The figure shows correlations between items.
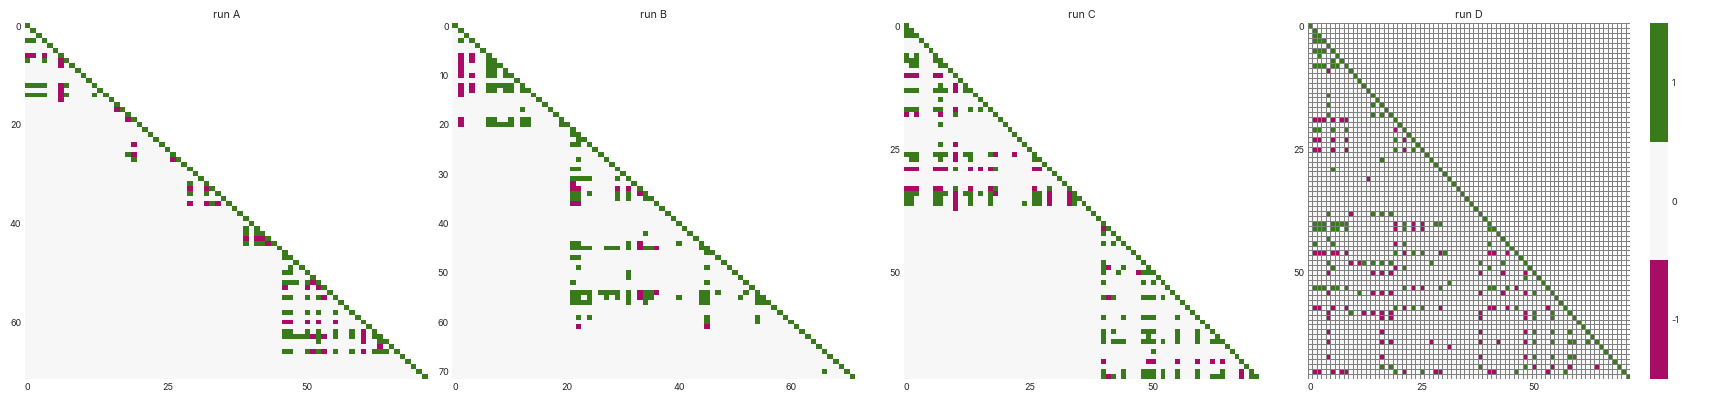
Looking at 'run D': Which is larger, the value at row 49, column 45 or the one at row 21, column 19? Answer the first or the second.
the first
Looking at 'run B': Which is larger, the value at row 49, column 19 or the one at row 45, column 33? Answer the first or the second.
the first
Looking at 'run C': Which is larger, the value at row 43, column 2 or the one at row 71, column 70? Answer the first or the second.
the second
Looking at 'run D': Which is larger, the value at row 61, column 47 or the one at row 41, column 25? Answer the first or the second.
the first
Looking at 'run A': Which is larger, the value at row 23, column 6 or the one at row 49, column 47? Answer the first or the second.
the second
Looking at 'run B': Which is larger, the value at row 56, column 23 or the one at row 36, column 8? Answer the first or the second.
the first
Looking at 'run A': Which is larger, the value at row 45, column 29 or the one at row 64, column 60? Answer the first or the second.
the first
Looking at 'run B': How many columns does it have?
72
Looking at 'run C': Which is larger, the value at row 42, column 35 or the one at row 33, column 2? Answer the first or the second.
the first
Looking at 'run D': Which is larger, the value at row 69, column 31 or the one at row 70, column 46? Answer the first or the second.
the second
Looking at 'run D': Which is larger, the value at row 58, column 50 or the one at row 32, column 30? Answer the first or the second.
the first
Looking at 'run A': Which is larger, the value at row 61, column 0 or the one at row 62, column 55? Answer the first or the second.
the second
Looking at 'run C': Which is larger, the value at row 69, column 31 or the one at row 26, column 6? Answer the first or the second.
the second
